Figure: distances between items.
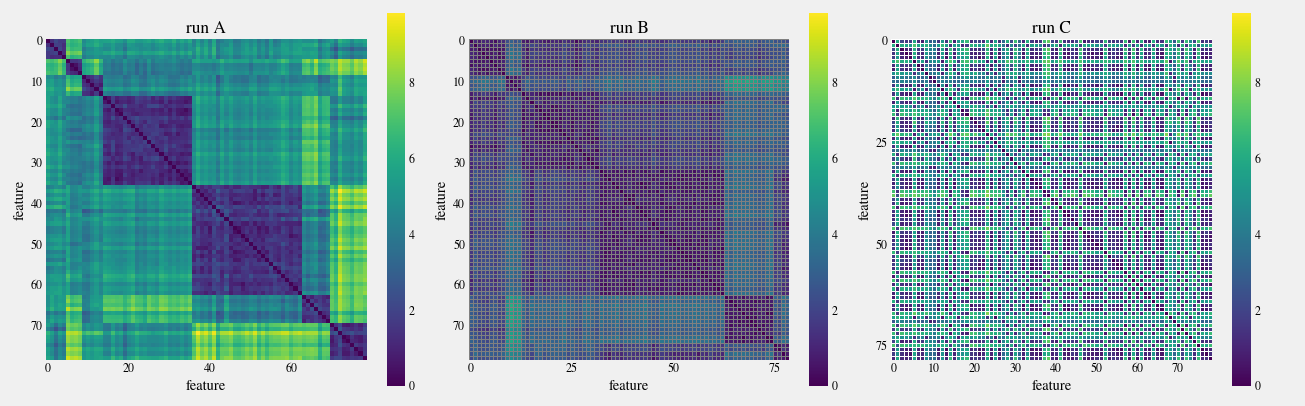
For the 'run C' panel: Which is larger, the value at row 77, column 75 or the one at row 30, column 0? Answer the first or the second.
the second
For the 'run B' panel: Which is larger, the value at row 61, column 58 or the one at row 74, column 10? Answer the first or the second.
the second
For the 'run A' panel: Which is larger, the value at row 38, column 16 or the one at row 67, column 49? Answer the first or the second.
the first
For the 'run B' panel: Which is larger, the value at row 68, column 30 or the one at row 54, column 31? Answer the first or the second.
the first
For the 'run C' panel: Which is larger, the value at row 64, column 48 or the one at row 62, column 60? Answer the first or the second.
the first
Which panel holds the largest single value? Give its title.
run A
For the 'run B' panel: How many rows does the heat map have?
79
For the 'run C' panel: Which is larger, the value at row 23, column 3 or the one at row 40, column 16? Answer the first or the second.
the first
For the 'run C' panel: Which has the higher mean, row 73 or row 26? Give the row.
73
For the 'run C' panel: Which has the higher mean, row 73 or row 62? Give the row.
73
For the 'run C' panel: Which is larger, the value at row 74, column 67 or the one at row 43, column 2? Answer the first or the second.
the first
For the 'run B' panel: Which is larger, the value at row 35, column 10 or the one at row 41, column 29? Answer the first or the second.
the first
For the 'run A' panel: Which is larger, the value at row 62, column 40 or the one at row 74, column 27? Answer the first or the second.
the second
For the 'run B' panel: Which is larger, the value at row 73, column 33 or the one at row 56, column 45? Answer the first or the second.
the first
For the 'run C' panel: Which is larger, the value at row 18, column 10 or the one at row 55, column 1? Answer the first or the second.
the second
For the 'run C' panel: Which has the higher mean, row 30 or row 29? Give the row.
30
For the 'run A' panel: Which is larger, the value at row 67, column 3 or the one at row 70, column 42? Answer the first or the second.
the second
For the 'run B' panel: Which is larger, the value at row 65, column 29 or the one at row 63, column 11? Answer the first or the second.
the second
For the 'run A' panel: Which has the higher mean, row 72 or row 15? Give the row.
72
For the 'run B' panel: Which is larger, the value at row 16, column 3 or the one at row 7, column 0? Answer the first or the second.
the first
